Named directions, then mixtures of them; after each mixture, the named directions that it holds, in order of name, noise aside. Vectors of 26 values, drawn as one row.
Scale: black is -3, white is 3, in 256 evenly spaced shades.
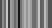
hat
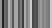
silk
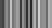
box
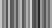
box, hat, silk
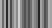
hat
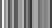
silk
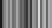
box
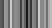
box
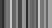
box, hat, silk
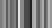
box, hat, silk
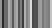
silk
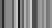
hat, silk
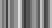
hat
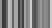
silk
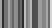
silk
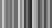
hat, silk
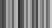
box, hat, silk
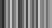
box, hat, silk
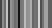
hat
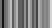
box, silk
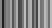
box, hat, silk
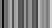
box, silk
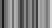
box, silk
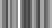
hat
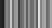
box, hat, silk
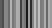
box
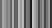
hat, silk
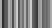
silk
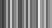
box, hat, silk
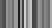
hat, silk
